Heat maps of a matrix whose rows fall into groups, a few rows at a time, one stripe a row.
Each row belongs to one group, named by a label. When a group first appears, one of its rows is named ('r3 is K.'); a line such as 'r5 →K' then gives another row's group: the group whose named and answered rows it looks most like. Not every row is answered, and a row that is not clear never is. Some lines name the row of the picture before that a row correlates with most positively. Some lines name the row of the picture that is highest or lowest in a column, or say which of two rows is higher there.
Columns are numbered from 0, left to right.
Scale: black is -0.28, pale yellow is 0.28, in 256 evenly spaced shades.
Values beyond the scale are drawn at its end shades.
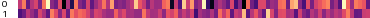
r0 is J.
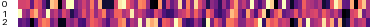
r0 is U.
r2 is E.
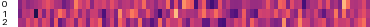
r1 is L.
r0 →J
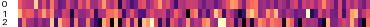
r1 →E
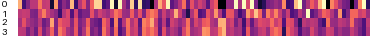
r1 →E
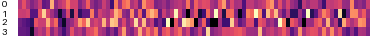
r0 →U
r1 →E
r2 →J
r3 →E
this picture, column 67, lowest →2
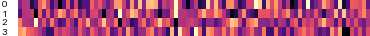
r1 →L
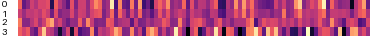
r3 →E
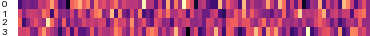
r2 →J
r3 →E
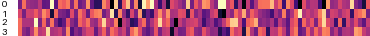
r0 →U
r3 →J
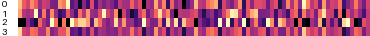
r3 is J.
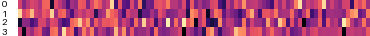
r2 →J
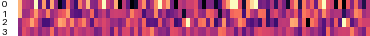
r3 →U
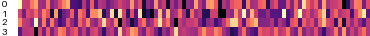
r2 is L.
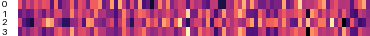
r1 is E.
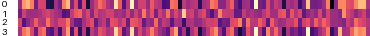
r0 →E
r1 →J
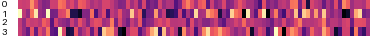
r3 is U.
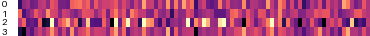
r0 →J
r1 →J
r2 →U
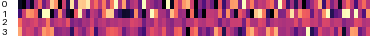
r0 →J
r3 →E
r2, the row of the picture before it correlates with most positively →1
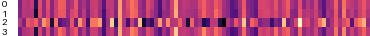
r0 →L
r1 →L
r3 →L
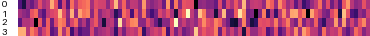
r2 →L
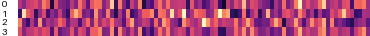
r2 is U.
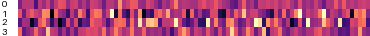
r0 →L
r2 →E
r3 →J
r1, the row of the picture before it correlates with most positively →0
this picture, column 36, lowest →3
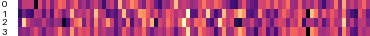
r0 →L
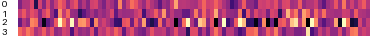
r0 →L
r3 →E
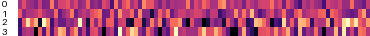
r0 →U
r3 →L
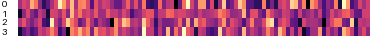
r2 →U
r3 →J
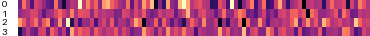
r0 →J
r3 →J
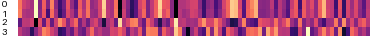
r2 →L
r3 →E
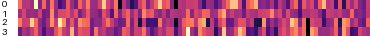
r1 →U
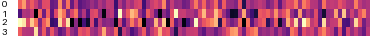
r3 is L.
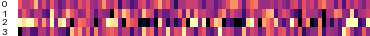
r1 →U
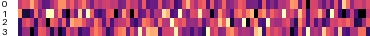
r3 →E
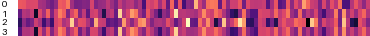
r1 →L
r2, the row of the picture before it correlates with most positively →0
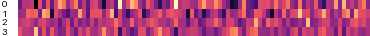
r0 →L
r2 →E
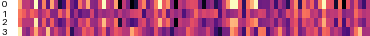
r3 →J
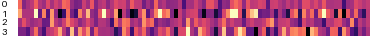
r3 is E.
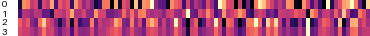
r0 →U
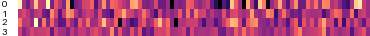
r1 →U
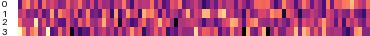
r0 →U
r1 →U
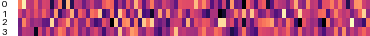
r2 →U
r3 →L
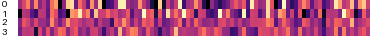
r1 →J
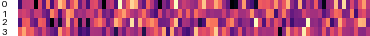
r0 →L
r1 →U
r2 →E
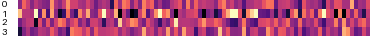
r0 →U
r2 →L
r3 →J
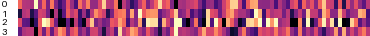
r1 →E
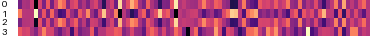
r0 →L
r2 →L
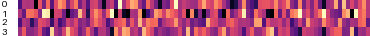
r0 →L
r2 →E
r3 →U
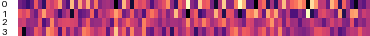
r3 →J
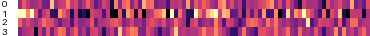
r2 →E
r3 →L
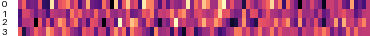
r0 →U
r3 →J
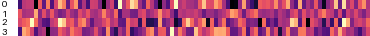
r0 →L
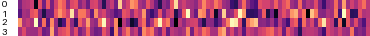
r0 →L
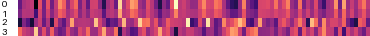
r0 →L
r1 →L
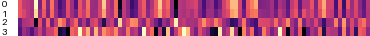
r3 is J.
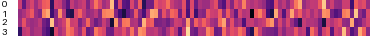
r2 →U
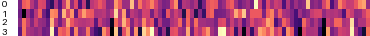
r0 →E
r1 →J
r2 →U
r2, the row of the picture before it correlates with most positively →2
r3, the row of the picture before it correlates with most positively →2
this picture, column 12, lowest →1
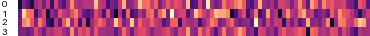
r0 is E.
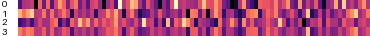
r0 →L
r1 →E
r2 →J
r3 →E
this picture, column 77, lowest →0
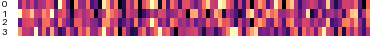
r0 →U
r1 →E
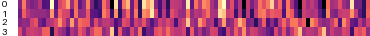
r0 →U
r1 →U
